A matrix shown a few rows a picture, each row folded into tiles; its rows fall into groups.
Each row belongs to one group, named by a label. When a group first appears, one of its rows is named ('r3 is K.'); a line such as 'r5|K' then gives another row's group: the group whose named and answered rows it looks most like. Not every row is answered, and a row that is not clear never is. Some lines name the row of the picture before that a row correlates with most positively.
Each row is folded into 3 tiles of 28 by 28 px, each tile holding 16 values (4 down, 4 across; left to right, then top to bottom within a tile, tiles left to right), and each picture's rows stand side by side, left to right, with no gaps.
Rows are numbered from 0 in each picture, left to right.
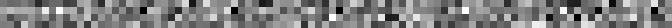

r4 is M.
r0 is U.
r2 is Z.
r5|U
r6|M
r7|Z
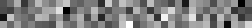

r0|Z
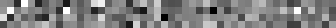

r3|U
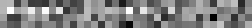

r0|U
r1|U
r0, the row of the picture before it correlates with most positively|3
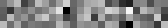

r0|Z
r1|U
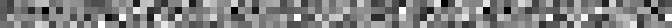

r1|Z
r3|M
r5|Z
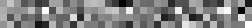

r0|U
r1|U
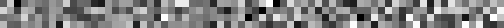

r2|U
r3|Z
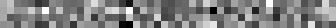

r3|M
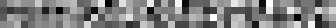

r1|Z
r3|M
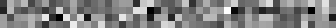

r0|M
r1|Z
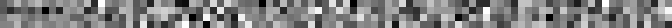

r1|M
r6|M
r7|M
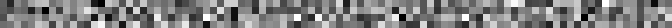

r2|Z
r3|M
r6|U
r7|M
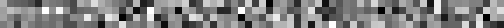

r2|Z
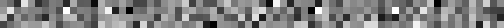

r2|U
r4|M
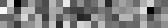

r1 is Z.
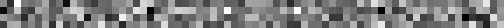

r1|Z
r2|U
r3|U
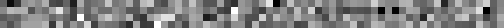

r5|Z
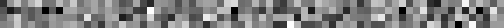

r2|Z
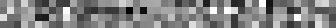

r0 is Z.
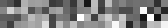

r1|M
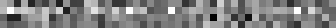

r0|U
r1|U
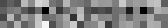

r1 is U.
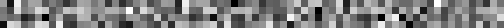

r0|M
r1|U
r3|Z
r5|M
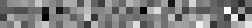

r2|M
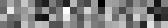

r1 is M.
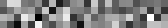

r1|M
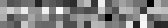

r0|U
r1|M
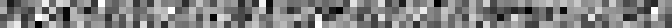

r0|Z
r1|M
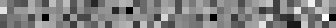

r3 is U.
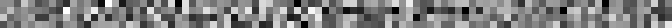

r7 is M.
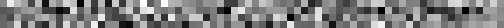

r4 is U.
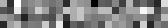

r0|M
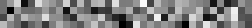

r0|Z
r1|U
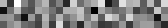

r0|M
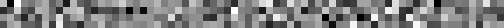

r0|M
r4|Z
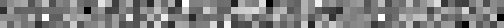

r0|M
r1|M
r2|M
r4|M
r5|U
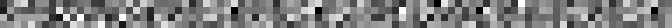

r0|M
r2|Z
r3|Z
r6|M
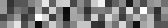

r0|Z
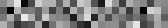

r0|Z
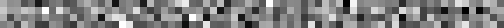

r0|U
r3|M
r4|M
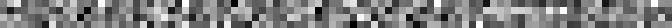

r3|Z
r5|M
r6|U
